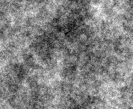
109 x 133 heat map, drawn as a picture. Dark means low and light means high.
The top middle is the ninth with the lowest average. Overall the values sit about 50% of the way up the scale. Neither half mirrors the other. No regular stripes run through it. The field is mottled with small blotches. There is no overall slope.
